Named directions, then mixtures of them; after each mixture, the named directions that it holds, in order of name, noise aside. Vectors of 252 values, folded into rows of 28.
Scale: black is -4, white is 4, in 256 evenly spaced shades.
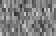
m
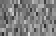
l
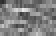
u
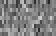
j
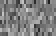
j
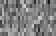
j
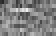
j, u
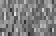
j, l, m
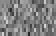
l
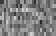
j, m, u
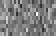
l, m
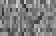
j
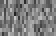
j, l, m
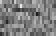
l, m, u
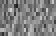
j, l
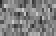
m, u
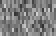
m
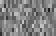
m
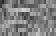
l, u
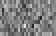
j, m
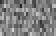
j, m, u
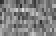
j, m, u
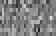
j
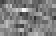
u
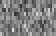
m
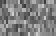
j, l, u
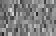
l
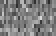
j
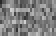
l, m, u
